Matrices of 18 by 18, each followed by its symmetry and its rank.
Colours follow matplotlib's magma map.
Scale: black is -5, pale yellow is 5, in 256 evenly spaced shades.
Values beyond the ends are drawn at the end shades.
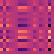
neither, rank one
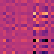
neither, rank two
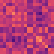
symmetric, rank three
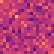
symmetric, full rank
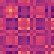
symmetric, rank two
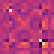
symmetric, rank three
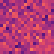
symmetric, full rank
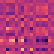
neither, rank two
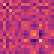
symmetric, rank three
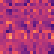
neither, rank three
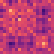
symmetric, rank three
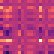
neither, rank two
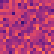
symmetric, full rank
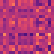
neither, rank two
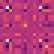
symmetric, rank three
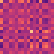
symmetric, rank two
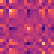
symmetric, rank two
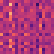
neither, rank three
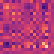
symmetric, rank two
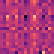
neither, rank three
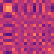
symmetric, rank two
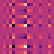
neither, rank one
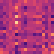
neither, rank three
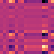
neither, rank one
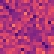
symmetric, full rank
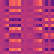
neither, rank one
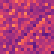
symmetric, full rank
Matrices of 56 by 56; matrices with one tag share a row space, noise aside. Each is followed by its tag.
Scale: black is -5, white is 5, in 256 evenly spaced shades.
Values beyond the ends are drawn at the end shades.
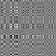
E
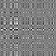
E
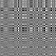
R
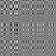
E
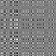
E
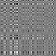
E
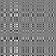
E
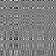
E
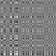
E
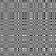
R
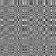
R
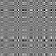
R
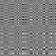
R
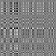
E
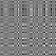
R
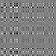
E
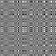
R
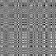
R
